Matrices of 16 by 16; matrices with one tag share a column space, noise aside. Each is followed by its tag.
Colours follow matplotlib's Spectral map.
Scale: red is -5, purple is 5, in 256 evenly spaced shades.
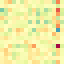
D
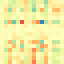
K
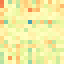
K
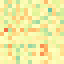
D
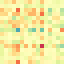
D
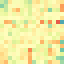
K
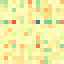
K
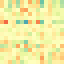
K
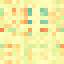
D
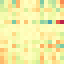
K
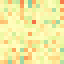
K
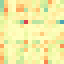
K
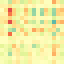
D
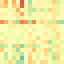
K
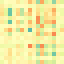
D
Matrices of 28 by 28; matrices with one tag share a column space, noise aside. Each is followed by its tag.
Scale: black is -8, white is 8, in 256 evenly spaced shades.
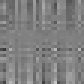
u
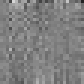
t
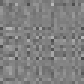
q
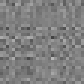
q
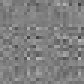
q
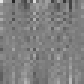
t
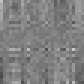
u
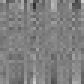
t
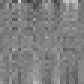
t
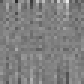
t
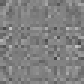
q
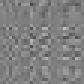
q
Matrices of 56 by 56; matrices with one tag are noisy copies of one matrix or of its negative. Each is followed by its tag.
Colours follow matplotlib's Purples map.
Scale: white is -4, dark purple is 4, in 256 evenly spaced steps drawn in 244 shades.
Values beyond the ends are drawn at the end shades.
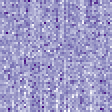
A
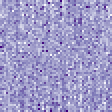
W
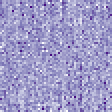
W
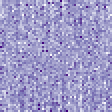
W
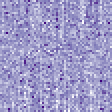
A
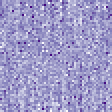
W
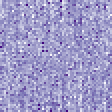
W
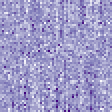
A
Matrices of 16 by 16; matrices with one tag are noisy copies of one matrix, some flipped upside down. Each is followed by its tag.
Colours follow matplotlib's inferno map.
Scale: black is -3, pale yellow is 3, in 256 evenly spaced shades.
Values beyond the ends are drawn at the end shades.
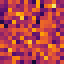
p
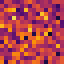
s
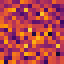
s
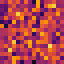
p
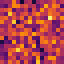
p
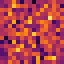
p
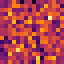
p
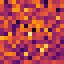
s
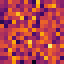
p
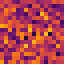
s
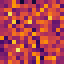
p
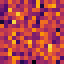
p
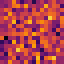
p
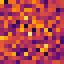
s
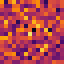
s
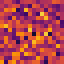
s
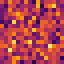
p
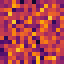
p
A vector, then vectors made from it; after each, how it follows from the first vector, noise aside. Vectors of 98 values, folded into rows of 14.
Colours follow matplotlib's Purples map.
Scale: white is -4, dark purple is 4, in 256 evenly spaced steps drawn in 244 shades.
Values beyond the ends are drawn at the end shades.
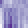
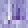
wrapped around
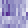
wrapped around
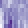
copied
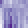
copied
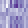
wrapped around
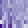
sign-scrambled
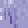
partly zeroed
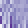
sign-scrambled
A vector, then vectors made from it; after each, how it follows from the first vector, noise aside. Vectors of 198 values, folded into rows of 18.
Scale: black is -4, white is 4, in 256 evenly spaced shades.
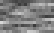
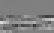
partly zeroed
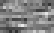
wrapped around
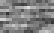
wrapped around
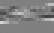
partly zeroed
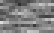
copied
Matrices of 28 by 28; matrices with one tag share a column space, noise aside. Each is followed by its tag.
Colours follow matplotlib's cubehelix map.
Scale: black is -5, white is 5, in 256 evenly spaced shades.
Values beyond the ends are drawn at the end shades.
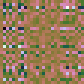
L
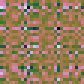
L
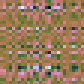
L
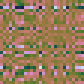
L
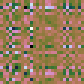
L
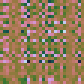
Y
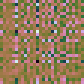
Y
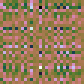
L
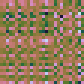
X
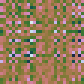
Y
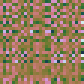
Y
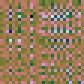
X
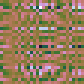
L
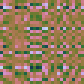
L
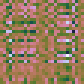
Y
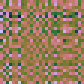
X
